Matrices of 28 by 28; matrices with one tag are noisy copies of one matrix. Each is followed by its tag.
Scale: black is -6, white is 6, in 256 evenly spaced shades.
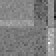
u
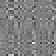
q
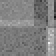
u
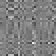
q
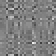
q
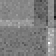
u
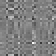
q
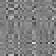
q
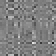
q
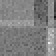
u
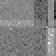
u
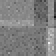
u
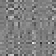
q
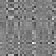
q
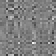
q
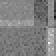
u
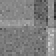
u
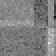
u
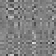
q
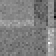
u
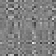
q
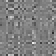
q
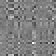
q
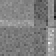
u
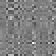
q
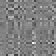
q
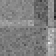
u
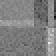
u
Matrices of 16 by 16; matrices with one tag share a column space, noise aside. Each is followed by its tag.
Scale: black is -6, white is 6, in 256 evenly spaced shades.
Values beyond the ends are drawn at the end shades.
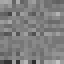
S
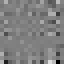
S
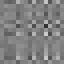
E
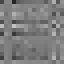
E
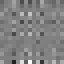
S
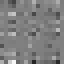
S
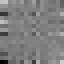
S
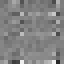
S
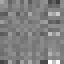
S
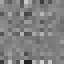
S
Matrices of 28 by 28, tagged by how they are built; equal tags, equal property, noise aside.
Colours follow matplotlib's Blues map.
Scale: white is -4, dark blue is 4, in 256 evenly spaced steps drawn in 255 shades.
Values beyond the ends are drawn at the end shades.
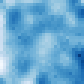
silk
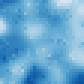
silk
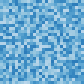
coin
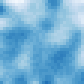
silk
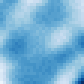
silk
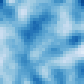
silk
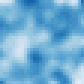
silk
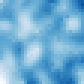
silk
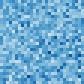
coin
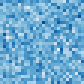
coin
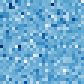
coin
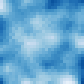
silk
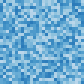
coin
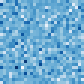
coin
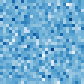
coin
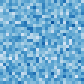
coin
